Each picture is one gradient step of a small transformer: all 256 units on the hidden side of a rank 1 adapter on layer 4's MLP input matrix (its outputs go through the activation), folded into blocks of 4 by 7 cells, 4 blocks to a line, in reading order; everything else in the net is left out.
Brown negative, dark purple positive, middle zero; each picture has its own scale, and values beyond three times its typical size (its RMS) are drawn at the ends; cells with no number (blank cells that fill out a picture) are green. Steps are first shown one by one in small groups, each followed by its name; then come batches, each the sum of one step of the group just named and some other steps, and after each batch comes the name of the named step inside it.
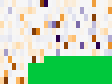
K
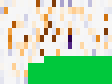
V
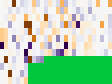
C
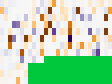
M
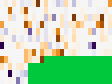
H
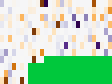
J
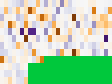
H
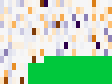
J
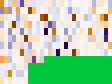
C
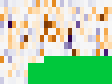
V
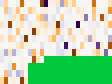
J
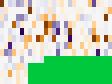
M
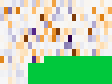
V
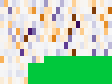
M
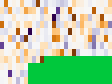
H
